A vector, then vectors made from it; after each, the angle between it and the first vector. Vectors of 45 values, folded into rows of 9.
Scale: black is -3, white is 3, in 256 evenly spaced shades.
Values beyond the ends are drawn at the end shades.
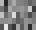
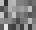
nearly parallel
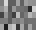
nearly opposite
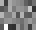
nearly parallel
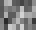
partly opposed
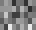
partly opposed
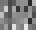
orthogonal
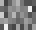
nearly parallel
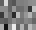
nearly opposite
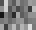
nearly opposite
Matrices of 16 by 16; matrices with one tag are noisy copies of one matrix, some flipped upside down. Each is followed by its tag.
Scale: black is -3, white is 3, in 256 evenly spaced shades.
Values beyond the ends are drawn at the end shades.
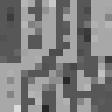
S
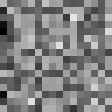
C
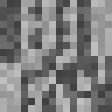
S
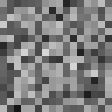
C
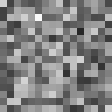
C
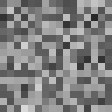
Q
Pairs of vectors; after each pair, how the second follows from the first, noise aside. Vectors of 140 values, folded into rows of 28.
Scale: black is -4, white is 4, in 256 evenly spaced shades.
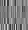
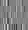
partly zeroed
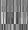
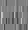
partly zeroed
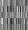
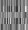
reversed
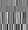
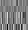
copied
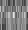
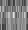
copied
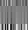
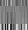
copied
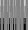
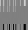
partly zeroed
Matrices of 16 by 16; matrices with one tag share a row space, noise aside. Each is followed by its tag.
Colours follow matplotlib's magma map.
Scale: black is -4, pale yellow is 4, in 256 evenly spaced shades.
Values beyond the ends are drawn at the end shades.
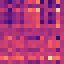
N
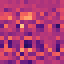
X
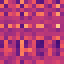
X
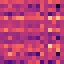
N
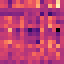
N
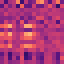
X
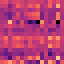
N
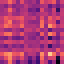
N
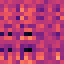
X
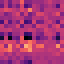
X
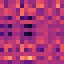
X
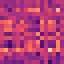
N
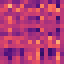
N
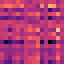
N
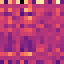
X
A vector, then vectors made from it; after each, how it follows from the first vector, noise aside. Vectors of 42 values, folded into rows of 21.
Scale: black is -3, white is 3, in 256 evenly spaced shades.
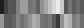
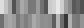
sign-scrambled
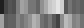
copied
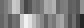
reversed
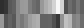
copied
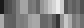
copied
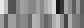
sign-scrambled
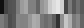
copied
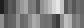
copied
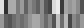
sign-scrambled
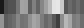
copied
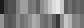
copied
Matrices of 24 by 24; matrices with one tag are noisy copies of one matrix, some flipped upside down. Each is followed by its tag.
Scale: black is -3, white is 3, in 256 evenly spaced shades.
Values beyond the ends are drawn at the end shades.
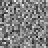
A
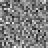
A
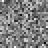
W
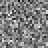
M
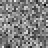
W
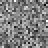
W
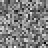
W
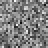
W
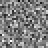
M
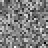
W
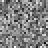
W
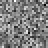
W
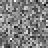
W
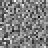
A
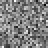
W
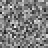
M
